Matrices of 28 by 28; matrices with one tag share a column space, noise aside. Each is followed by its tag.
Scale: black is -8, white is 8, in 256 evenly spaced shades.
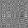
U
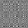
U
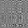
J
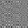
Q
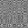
J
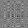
U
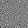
Q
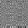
Q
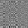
Q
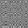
Q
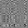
J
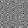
Q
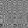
J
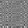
Q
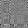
J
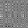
U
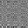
Q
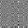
Q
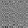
Q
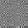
Q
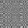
Q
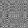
U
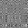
J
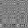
J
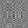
U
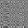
Q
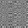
Q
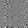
Q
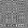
J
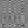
J
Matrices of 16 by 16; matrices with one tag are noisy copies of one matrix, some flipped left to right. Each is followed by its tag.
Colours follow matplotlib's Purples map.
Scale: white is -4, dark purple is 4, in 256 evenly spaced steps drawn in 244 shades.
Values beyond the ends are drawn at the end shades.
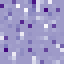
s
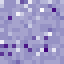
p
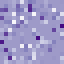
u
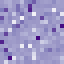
u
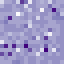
p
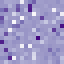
u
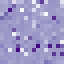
p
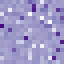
u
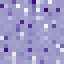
s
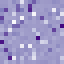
u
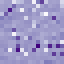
p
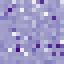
p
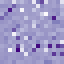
p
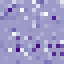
p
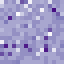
p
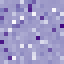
u
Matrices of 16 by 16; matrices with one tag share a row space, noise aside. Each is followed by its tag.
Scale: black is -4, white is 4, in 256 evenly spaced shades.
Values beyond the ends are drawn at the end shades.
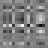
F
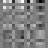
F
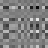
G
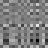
G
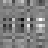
F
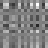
G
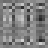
F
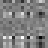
F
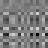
G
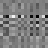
G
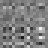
F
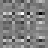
F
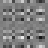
F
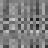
G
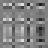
F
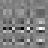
F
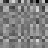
G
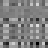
G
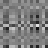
G
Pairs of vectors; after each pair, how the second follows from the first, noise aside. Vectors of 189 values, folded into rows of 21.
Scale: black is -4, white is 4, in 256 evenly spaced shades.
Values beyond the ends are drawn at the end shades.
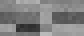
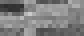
wrapped around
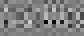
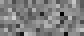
shuffled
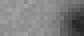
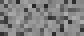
shuffled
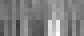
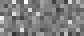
shuffled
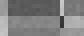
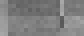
shrunk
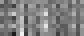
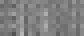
shrunk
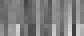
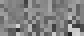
sign-scrambled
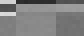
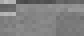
shrunk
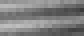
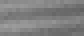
shrunk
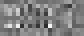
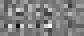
sign-scrambled
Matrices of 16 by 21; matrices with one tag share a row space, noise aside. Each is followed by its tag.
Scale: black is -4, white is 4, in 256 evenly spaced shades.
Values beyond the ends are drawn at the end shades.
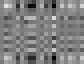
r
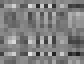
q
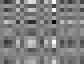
r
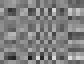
q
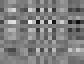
q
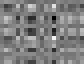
r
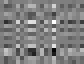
r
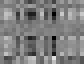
r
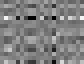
r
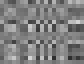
q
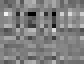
r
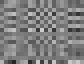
q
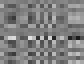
q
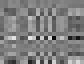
q
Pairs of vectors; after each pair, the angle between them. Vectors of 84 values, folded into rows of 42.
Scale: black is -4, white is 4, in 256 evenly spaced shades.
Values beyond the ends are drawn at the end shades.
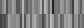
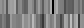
partly aligned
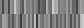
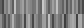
orthogonal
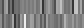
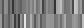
nearly parallel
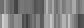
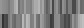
nearly opposite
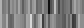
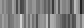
partly aligned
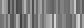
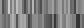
nearly opposite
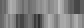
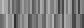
orthogonal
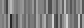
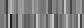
nearly parallel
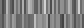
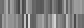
orthogonal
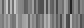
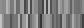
partly aligned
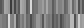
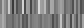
orthogonal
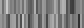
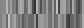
orthogonal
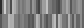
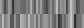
partly opposed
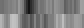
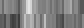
nearly opposite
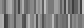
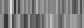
partly aligned
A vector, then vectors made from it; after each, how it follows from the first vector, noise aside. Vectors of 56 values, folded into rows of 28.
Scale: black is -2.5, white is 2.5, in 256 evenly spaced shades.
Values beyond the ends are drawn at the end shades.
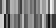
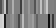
partly zeroed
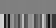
partly zeroed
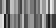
copied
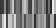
reversed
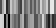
copied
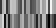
copied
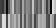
reversed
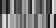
reversed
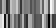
copied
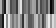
negated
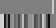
partly zeroed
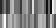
reversed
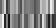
copied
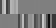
partly zeroed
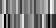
copied
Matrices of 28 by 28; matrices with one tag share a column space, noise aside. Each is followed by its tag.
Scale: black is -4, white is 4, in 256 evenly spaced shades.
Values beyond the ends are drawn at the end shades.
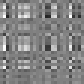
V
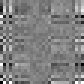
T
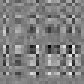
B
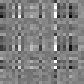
V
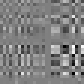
B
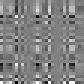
T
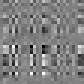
B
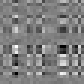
B
